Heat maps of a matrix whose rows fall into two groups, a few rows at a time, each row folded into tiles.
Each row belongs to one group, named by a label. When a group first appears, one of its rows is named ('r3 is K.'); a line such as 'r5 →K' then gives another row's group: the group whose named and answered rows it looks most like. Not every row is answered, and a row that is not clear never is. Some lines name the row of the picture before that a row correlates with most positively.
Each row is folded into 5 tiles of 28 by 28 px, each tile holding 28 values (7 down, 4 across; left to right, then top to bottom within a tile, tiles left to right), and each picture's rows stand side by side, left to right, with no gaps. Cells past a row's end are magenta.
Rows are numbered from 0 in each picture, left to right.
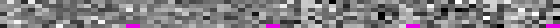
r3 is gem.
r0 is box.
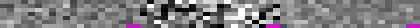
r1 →gem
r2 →box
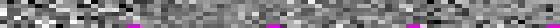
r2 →box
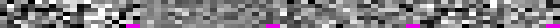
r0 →gem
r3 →gem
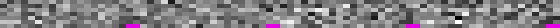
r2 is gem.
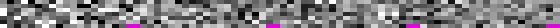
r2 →gem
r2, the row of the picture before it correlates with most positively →0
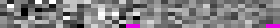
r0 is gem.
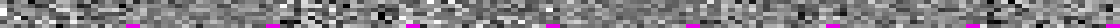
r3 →box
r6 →box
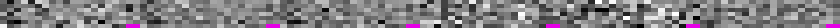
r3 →gem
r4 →gem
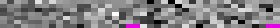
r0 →gem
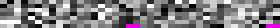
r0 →gem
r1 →gem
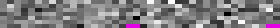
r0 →gem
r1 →box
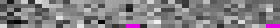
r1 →box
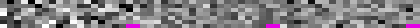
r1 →gem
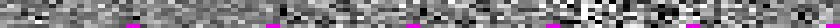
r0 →gem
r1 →box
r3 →box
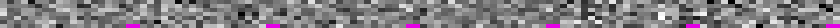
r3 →box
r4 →gem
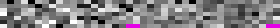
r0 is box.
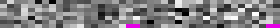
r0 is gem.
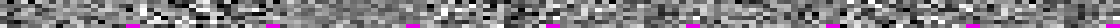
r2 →box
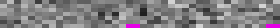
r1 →box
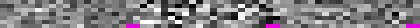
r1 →gem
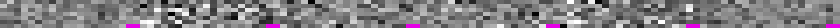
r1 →gem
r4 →box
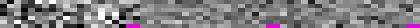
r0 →gem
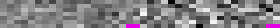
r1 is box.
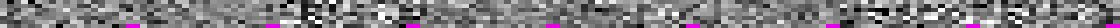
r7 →gem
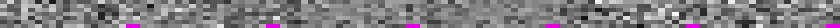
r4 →gem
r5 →box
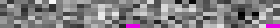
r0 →gem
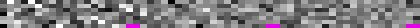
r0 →box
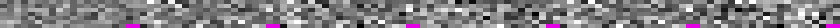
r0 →gem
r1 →box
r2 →box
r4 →box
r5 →gem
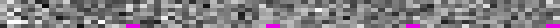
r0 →box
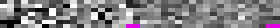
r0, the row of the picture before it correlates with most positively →1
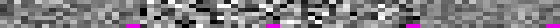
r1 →box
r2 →gem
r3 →gem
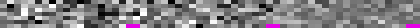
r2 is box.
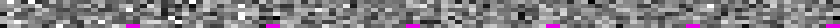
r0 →box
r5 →gem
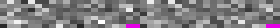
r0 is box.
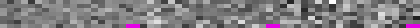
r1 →box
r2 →gem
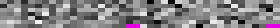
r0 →gem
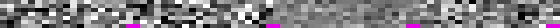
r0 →gem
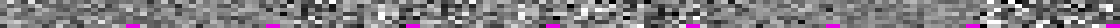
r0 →box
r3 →gem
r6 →gem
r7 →box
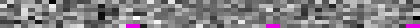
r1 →box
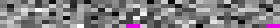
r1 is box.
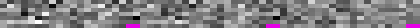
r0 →gem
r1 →gem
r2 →box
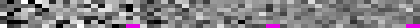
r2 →box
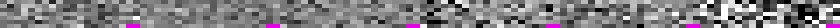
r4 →gem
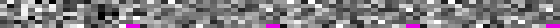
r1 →box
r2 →box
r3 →box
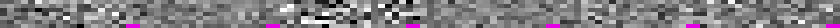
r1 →gem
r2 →gem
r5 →box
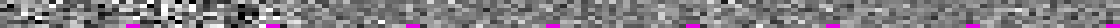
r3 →box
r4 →gem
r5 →box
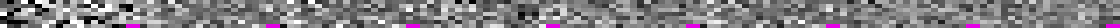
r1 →box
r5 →box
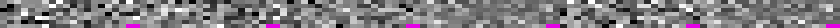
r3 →box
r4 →box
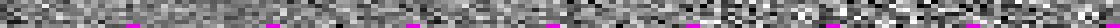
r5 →gem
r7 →gem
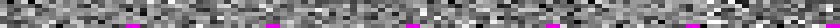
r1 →box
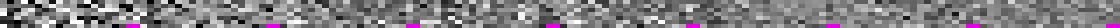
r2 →box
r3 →gem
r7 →box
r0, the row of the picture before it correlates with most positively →0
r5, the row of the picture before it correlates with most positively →4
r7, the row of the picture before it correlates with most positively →1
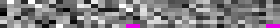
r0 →box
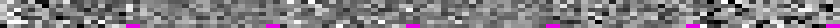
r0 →box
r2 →box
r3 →gem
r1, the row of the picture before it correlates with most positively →1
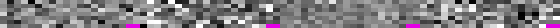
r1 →box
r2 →gem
